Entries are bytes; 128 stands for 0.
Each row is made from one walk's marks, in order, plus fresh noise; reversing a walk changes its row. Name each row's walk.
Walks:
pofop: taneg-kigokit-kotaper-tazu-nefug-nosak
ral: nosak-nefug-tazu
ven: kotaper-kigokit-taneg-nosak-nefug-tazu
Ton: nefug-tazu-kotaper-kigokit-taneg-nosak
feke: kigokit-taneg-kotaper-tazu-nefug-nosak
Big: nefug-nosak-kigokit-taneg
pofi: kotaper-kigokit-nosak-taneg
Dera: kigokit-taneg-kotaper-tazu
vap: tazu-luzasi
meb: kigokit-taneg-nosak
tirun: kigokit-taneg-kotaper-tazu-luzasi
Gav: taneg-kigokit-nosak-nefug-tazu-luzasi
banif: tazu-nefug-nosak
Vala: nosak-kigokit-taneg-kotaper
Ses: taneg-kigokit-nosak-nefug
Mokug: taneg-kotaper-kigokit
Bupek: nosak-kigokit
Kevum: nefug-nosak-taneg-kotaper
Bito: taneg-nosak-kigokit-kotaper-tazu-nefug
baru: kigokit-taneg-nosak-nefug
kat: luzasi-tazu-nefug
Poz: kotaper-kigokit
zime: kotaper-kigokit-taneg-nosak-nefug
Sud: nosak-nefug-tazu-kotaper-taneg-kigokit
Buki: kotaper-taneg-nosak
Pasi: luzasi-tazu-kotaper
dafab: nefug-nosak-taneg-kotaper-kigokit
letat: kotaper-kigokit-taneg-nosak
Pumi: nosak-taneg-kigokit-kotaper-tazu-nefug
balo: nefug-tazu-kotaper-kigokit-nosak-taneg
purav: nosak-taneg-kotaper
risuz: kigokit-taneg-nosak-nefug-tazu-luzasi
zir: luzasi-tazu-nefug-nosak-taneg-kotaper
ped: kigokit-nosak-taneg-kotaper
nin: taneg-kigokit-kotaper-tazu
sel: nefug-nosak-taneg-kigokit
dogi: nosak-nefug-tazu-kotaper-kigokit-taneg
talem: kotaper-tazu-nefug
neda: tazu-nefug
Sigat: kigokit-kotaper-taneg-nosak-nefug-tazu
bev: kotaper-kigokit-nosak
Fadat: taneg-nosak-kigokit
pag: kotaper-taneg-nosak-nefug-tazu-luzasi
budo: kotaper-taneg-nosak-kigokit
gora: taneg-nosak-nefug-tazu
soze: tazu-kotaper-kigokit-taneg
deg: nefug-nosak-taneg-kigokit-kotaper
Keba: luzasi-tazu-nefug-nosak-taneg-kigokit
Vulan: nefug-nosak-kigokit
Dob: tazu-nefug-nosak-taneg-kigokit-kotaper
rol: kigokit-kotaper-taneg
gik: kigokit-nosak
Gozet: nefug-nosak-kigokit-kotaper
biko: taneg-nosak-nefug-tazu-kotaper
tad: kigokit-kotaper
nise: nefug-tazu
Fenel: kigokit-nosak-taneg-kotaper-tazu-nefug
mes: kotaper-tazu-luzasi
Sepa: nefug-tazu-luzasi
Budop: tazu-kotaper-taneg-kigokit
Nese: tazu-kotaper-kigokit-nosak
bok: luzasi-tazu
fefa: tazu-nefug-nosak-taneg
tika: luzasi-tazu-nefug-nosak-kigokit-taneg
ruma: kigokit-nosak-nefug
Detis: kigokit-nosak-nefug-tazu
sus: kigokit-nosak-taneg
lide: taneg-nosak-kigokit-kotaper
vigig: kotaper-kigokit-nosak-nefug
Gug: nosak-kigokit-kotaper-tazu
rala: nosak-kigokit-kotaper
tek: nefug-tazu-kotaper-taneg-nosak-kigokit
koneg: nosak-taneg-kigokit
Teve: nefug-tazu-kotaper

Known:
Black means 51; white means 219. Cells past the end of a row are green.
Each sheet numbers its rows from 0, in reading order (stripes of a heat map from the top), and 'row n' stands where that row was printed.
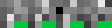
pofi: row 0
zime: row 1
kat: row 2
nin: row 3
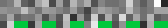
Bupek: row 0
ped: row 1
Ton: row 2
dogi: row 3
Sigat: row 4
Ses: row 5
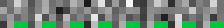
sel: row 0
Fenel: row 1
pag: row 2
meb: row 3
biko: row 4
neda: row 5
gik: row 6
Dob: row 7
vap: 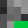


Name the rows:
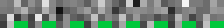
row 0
bev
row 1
ven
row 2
mes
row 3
budo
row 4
Gav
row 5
Gozet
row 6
bok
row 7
Big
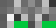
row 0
feke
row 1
Bito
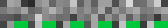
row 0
tad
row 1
sus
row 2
deg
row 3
tek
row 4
koneg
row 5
Vala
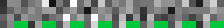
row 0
tirun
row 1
lide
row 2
Keba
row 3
tika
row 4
Pumi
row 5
talem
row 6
Pasi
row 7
baru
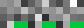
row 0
rala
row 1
letat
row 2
Fadat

